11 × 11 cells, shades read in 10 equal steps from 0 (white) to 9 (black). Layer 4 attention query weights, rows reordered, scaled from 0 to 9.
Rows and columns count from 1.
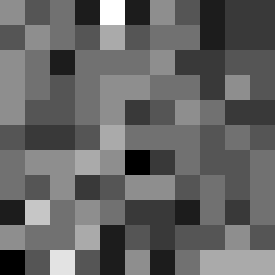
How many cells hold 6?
28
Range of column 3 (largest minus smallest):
7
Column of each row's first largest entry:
4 9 3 9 6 2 6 4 1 5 1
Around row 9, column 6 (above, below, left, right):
4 6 5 7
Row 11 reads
9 6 1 6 8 4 8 5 3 3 3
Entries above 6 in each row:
5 3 3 1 3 2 2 1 5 2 3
